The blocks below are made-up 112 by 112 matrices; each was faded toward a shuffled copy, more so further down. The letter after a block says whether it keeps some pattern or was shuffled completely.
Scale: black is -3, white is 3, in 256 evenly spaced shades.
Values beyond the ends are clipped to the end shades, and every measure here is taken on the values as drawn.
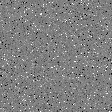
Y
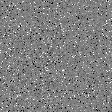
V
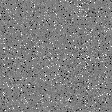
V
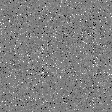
V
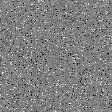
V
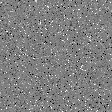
Y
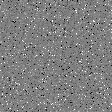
Y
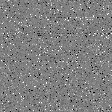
V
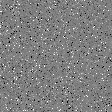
Y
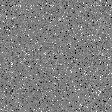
V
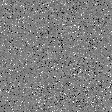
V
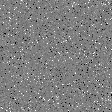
Y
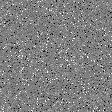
Y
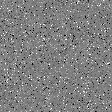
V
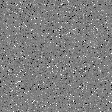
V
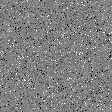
Y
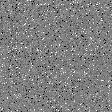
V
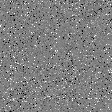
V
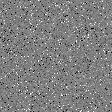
Y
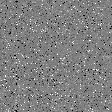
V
